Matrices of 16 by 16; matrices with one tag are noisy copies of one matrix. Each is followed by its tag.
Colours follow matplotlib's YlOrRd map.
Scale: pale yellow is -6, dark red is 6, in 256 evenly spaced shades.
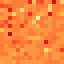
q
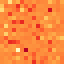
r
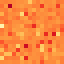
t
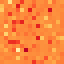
r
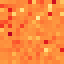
q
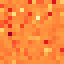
q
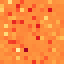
r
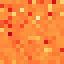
q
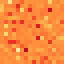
r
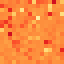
q
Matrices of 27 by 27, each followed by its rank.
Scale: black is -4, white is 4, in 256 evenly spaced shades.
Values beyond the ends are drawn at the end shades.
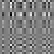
one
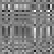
two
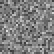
full rank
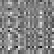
three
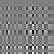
one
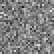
full rank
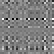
two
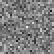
full rank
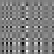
one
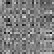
three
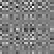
two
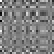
two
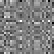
three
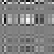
one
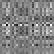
two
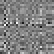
three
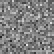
full rank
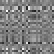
two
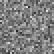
full rank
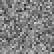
full rank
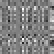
two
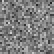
full rank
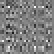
three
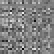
three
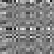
two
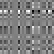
one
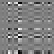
one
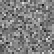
full rank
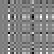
one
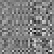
three
